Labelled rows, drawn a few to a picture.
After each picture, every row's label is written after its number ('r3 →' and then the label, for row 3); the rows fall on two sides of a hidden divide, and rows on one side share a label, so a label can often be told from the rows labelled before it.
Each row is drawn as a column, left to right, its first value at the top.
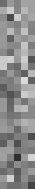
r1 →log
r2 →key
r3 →log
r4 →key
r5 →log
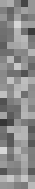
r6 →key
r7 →key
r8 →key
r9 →key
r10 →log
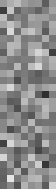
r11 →log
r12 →key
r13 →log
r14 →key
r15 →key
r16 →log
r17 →log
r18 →key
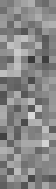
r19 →log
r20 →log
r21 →log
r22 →log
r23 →log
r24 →log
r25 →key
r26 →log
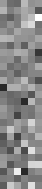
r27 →log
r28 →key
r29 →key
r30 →key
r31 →key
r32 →log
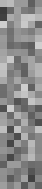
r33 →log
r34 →log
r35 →key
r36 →key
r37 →log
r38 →log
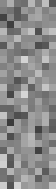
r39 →key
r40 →log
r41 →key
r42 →key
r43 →key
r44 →log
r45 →key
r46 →key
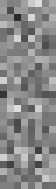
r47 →log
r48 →log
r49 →key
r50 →log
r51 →log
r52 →log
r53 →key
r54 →key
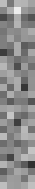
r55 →key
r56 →key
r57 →key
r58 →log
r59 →key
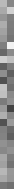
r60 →key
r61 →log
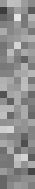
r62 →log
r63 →key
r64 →log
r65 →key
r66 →log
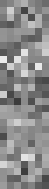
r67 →key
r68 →log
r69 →key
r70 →log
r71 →key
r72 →log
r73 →log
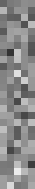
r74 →key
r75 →key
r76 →key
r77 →log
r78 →key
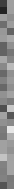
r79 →log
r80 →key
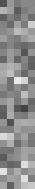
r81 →key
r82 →log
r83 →key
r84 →key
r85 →key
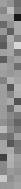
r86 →key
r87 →log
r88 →key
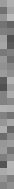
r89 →log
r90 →key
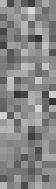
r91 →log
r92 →key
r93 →log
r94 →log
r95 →log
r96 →key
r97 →log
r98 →key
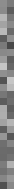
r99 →log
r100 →key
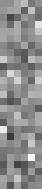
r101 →key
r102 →key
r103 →key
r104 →log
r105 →key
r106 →key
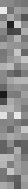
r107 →log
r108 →log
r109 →log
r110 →key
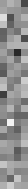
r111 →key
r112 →key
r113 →key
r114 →key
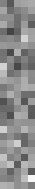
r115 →key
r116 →key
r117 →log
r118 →key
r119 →key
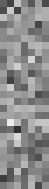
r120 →log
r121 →log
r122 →log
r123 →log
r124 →key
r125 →log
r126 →log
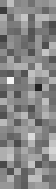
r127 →log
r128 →key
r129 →log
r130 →log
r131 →key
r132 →log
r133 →log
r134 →log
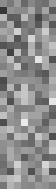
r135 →log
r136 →key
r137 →key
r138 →key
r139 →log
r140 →key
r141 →key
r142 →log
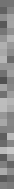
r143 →log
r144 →log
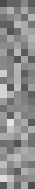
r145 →key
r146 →key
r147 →log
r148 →key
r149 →log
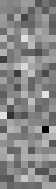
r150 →log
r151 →log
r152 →log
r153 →key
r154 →log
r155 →key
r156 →key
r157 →log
